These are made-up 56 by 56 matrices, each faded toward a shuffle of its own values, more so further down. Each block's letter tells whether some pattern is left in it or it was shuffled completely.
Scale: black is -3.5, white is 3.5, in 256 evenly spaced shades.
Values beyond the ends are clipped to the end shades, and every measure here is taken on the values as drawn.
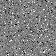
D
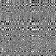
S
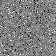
D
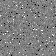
D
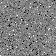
D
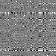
S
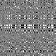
S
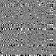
S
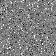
D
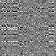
S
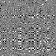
S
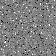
D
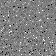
D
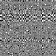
S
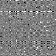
S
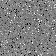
D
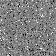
D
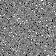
D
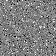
D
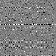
S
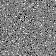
D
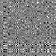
S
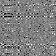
S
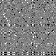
S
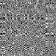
S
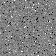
D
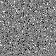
D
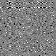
S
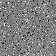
D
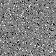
D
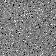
D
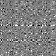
S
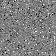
D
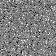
D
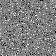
D
